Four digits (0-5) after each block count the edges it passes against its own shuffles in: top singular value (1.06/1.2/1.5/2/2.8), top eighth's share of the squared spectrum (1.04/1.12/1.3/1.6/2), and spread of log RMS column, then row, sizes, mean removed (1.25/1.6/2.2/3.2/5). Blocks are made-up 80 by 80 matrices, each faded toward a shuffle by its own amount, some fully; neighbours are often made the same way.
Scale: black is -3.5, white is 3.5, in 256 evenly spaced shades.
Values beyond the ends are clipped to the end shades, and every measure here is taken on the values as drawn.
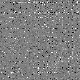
2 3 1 2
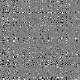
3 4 3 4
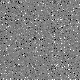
1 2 1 1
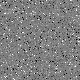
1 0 0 0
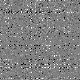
2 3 2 3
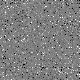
1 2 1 1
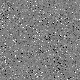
0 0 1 0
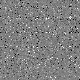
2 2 1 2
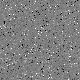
0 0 0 0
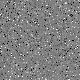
0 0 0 0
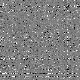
2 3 2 3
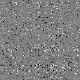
2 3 2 2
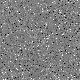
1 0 0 0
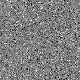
2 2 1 0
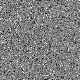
2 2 0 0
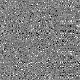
4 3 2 2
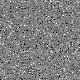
3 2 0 1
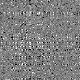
4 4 2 3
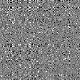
4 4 2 3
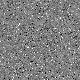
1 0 0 0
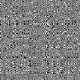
4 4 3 3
